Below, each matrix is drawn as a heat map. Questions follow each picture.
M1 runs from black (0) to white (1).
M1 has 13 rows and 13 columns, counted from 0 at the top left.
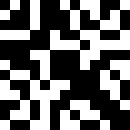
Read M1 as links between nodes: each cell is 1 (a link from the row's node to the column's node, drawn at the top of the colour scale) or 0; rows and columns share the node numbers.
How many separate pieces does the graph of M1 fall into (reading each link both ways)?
1
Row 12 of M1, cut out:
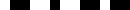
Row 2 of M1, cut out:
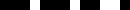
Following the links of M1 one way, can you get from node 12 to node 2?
yes
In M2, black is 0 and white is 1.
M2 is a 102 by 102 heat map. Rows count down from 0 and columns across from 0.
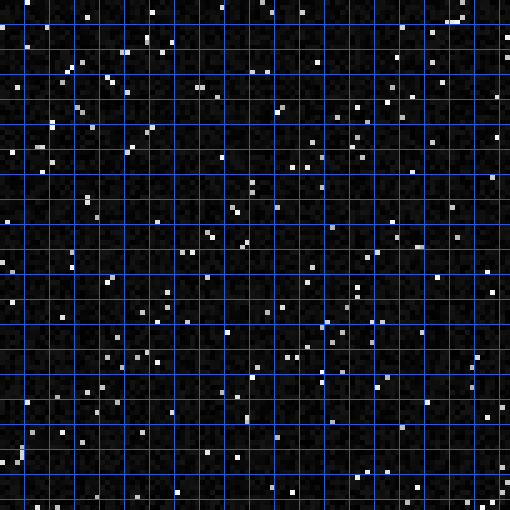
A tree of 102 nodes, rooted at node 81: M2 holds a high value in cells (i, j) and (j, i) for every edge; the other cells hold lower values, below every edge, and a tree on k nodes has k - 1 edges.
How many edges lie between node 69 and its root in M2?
6
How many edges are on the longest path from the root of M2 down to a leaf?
63
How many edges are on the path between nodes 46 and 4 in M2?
3
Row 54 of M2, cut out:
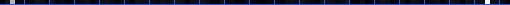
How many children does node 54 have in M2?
1
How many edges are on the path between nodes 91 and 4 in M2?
1
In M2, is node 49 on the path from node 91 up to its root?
no
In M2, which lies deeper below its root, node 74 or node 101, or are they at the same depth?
node 74
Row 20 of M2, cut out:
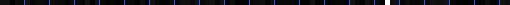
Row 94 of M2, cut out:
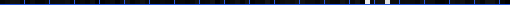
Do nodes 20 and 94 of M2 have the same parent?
yes
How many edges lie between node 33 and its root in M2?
4
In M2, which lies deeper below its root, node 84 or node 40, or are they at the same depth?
node 40
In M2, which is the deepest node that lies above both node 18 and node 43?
19
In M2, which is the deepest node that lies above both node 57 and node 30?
71
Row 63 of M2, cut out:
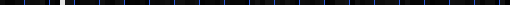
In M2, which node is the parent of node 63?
12
